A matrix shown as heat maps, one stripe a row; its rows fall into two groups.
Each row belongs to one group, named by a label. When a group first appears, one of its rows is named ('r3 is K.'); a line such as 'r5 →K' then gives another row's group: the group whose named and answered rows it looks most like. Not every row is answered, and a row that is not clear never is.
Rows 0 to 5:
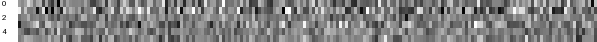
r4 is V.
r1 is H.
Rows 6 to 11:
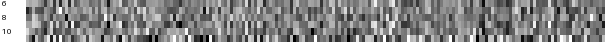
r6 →H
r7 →V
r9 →H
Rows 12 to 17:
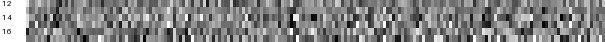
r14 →H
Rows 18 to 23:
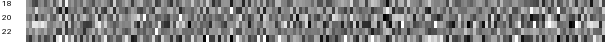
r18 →V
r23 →V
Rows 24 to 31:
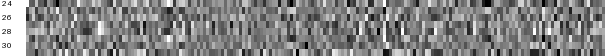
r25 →H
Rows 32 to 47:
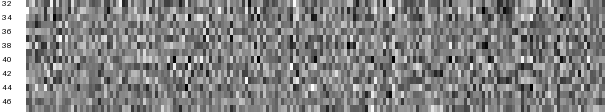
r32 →H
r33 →H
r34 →H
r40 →H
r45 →V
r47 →V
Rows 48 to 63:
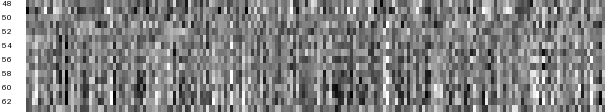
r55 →H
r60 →V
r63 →V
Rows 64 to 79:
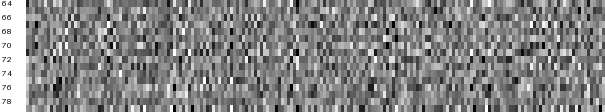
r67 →H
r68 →V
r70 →V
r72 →H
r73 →V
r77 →H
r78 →V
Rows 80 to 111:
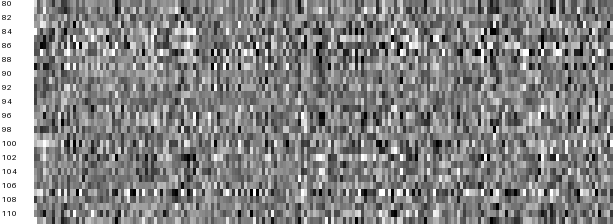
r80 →H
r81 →H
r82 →H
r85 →V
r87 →V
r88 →H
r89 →V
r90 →H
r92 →V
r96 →H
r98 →V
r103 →V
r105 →V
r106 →H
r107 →H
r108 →H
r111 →H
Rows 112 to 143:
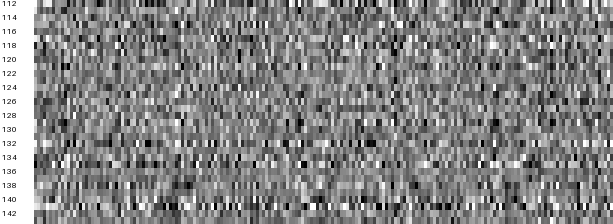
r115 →H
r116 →V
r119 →V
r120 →V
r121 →H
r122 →V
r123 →V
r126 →V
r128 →V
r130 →H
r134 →V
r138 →H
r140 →H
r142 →V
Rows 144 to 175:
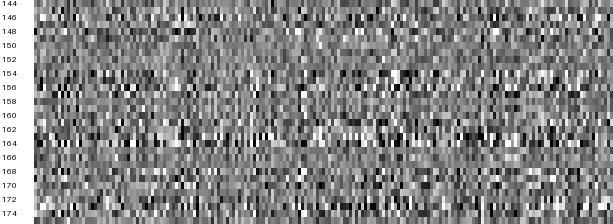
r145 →H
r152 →H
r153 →V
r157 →H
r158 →V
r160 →V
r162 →H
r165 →V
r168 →H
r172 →V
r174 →H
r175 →V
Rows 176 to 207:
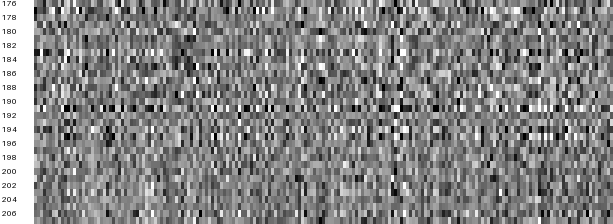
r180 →H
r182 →H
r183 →V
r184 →H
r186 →V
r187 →H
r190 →H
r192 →V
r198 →H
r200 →V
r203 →V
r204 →H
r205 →V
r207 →H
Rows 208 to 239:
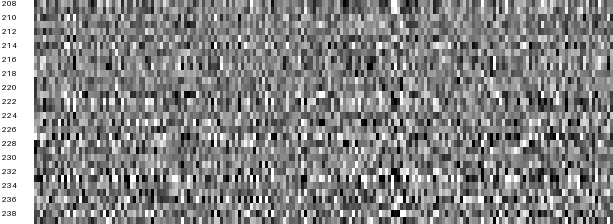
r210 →V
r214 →V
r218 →H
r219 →H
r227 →H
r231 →H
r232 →V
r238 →V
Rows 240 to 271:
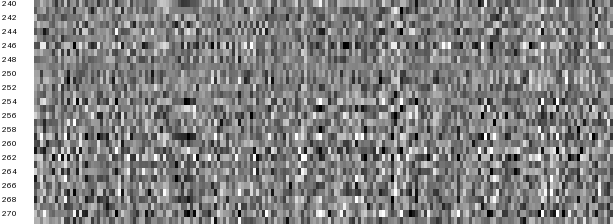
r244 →H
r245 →H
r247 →H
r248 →V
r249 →H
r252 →H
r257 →V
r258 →H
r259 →H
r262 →H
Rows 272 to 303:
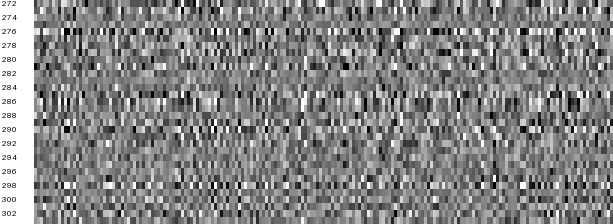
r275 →V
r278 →H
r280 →V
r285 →V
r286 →H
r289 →V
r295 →V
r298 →V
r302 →V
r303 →H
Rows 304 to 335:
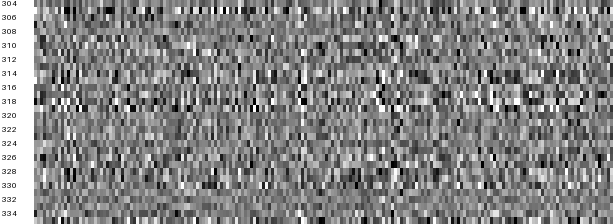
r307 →H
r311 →H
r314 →H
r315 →H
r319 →H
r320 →V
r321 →H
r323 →V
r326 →V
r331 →H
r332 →H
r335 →H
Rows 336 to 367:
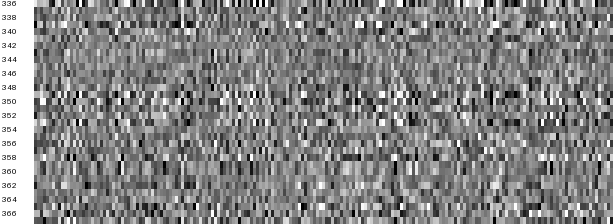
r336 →H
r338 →V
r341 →H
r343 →V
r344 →V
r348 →V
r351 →V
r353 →H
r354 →V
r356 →V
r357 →H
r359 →V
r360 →V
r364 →H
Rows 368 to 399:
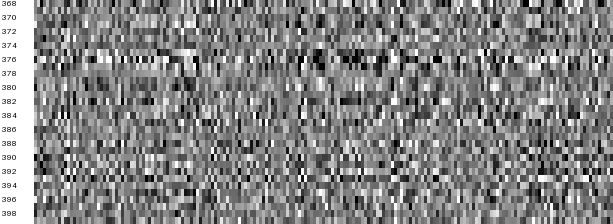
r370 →H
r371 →H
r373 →V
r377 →H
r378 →H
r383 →H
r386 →V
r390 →V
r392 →V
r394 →V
